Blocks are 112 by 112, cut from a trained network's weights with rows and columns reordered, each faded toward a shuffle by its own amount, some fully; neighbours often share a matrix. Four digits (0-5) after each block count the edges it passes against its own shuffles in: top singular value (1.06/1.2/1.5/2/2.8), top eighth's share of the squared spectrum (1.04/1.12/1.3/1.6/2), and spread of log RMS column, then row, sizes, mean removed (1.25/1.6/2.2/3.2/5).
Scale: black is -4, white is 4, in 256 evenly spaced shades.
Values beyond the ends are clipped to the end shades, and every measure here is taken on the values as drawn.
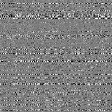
5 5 1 4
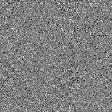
3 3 2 2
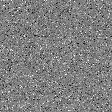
0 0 0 0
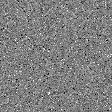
2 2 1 1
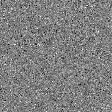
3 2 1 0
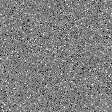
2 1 0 0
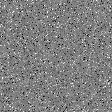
1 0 0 0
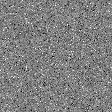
0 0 0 0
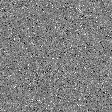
0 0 0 0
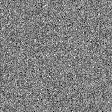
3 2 0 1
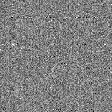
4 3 1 2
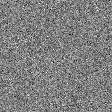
0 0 0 0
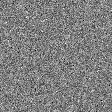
0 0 0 0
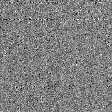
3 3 0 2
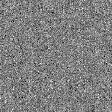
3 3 1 1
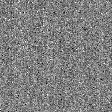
3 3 0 1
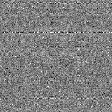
4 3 1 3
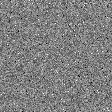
2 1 0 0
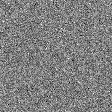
2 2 0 0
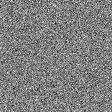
1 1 0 0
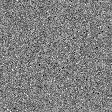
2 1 0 0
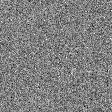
1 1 0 0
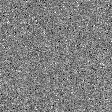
1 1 0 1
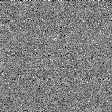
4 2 0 2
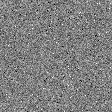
1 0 0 0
